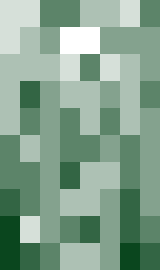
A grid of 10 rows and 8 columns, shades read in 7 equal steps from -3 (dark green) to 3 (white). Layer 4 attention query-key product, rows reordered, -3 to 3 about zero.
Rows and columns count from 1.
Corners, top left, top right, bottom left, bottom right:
2 -1 -3 -2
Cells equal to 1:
21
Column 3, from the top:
-1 0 1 0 0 0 0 0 0 -1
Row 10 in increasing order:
-3 -3 -2 -2 -1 0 1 1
